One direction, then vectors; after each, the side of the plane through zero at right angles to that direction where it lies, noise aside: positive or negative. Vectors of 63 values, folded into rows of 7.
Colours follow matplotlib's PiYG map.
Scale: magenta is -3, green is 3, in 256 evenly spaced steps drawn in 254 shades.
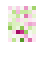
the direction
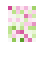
positive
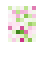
negative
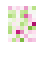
positive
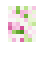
negative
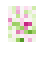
positive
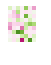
negative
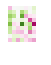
positive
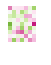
positive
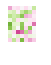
positive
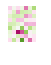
positive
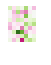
negative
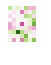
negative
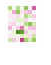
negative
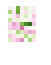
negative
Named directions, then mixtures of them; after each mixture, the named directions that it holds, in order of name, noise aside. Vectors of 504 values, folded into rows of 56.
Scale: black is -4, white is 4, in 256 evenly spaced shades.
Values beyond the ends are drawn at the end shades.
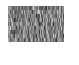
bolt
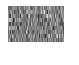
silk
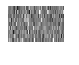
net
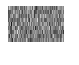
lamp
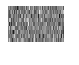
lamp, net, silk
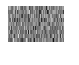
bolt, lamp, net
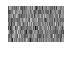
lamp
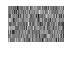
bolt, net, silk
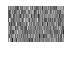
lamp, net, silk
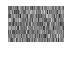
silk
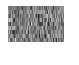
bolt, silk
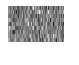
bolt, net, silk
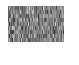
lamp, silk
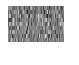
silk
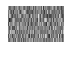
lamp, silk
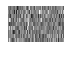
net, silk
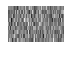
bolt, lamp, net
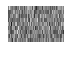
lamp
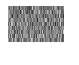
bolt, lamp, silk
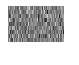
lamp, silk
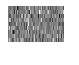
net, silk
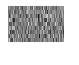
bolt, lamp, silk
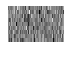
net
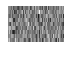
bolt, net, silk
